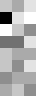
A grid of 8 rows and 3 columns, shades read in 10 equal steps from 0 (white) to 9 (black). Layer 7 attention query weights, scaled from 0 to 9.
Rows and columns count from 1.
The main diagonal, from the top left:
2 1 4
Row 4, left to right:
5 5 1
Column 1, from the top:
2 9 0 5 2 2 4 3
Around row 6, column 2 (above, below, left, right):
3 3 2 1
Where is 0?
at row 2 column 3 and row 3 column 1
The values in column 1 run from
0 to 9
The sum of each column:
27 23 17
